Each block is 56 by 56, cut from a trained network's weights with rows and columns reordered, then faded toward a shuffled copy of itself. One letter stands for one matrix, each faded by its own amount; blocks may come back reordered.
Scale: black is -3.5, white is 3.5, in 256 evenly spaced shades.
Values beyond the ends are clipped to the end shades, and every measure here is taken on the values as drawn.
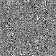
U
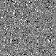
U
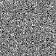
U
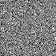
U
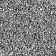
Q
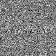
Q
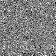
U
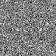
Q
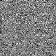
Q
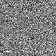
Q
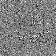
U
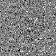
U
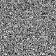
Q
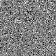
U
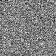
Q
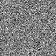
Q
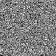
Q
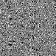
U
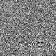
Q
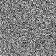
Q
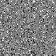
U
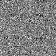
Q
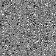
U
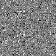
U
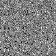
U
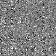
U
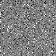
U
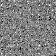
U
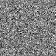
Q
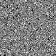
U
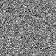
Q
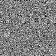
Q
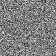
Q
